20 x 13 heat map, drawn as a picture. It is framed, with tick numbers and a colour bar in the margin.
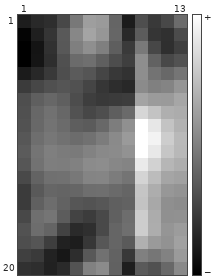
Ninth with the highest average: middle right. Seam: vertical, 70% of the way across, the right part higher. Ninth with the lowest average: top left.
